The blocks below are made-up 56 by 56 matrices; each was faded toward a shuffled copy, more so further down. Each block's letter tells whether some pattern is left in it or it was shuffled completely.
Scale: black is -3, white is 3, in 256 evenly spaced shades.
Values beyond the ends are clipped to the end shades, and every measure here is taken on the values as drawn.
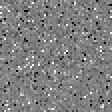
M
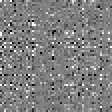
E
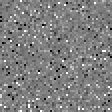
M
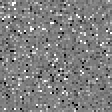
M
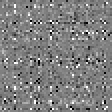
E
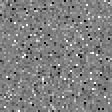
M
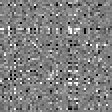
E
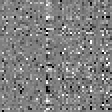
E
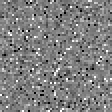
M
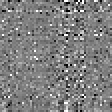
E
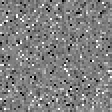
M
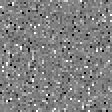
M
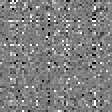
E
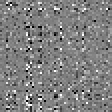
E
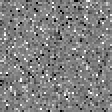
M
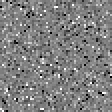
M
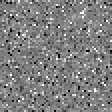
M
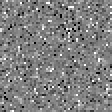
M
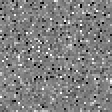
M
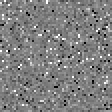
M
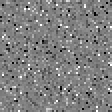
M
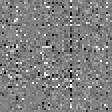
E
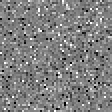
M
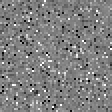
M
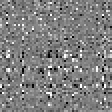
E
